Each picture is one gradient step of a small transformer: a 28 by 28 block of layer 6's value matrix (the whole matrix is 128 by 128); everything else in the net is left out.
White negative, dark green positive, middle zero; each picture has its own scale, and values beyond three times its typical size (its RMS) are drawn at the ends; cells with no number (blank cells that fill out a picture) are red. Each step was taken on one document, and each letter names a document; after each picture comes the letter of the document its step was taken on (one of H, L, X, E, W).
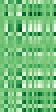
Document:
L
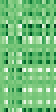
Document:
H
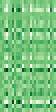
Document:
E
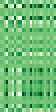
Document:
E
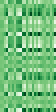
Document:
L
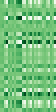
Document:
L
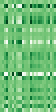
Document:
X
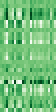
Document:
E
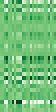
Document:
X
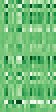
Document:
X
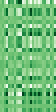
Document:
L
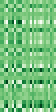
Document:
E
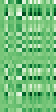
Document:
L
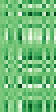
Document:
H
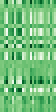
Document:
E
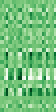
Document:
H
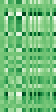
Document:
L
